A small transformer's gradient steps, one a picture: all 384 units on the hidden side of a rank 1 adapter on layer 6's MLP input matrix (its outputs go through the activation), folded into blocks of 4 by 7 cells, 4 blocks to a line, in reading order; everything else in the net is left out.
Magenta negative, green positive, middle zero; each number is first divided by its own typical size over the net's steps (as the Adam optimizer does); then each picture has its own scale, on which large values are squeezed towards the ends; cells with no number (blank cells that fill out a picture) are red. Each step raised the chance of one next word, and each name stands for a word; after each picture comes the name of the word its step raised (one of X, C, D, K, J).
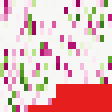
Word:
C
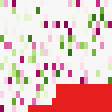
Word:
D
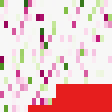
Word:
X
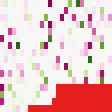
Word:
X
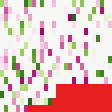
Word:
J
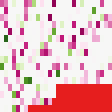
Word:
C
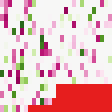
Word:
C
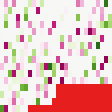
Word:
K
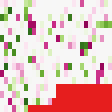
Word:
K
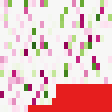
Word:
X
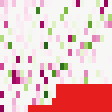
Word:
X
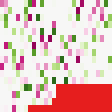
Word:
K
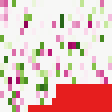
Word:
C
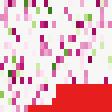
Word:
J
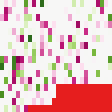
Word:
J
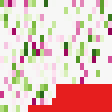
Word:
D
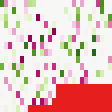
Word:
D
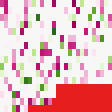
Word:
C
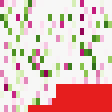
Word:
K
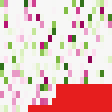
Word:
X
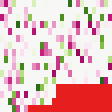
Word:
C
